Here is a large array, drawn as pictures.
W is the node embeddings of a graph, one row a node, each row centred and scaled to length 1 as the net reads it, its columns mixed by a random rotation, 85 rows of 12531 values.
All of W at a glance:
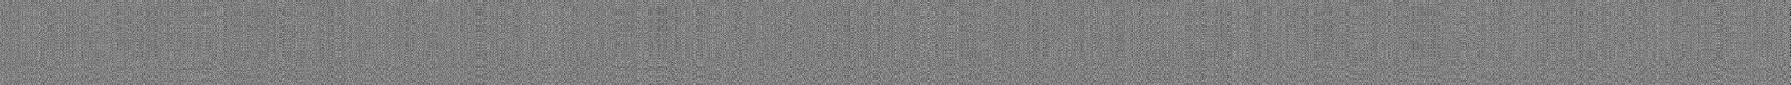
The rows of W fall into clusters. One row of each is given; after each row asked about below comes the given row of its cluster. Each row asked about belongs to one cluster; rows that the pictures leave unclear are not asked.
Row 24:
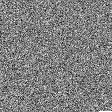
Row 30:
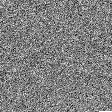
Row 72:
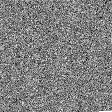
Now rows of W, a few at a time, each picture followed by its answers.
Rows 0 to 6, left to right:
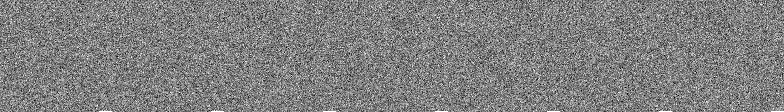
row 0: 24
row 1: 24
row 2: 72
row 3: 24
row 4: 30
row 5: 24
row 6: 72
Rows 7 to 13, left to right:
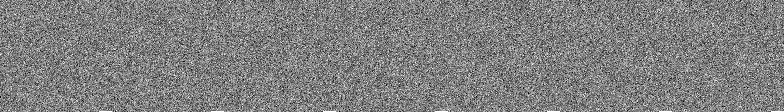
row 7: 30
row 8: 72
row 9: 30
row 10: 72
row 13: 30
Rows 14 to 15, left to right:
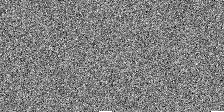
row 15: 30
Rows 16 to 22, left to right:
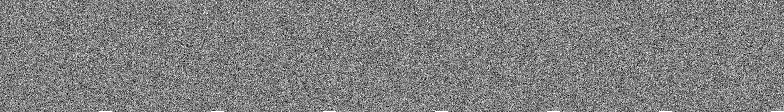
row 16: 24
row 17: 72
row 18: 24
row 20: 72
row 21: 30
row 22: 72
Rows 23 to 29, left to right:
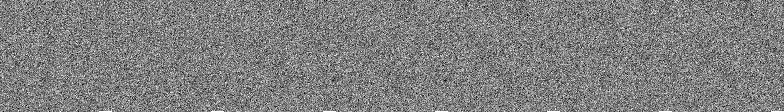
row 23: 72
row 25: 30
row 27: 30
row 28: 72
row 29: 30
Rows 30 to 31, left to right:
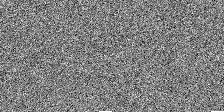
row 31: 30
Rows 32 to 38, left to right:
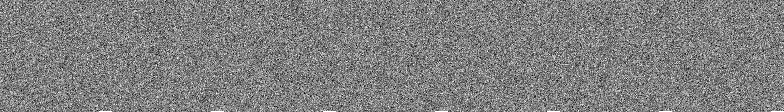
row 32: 24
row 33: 72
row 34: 30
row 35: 72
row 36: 30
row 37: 72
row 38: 24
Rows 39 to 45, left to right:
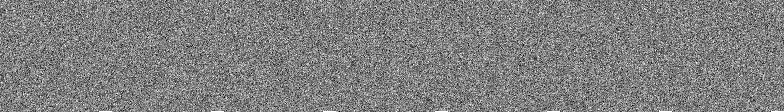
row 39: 30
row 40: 72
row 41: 30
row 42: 72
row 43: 72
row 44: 30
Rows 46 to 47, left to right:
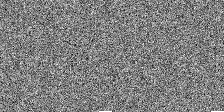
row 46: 72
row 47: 30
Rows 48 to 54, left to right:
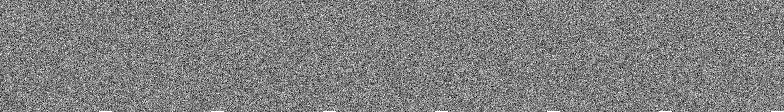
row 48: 30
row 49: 72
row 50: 24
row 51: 30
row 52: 30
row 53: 24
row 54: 30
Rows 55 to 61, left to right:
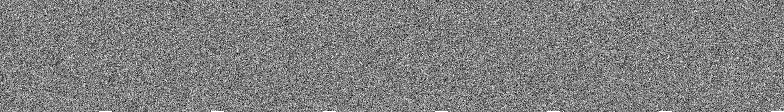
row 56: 30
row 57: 24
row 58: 30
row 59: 24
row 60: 24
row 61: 72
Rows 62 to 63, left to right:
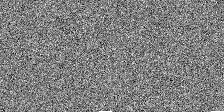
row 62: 24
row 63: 72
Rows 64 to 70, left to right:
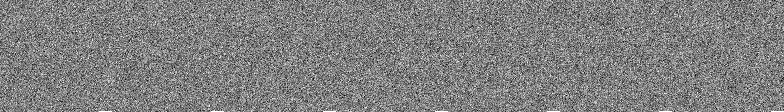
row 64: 24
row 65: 24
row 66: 30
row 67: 30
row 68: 72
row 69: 72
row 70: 30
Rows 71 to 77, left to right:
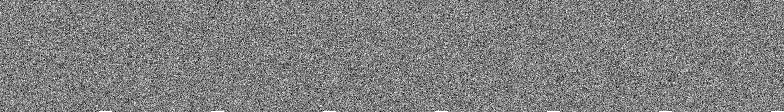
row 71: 24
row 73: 24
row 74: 24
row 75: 30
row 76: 30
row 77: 30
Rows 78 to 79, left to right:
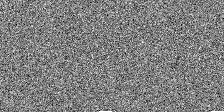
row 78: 24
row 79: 24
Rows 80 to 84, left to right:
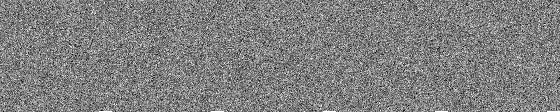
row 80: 72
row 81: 72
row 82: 24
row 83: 30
